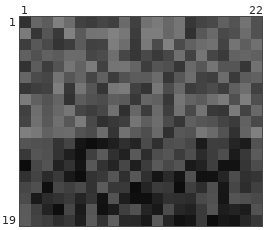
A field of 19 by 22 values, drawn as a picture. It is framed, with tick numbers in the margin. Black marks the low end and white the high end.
On average the colour sits 30% of the way up the scale. The top part is higher, up to a seam about 60% of the way down. There are no regular stripes.
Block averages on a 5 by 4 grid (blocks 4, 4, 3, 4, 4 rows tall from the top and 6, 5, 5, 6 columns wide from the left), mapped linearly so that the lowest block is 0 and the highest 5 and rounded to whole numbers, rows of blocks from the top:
4 4 5 4 | 4 4 4 4 | 5 3 4 4 | 1 1 2 1 | 1 1 0 1
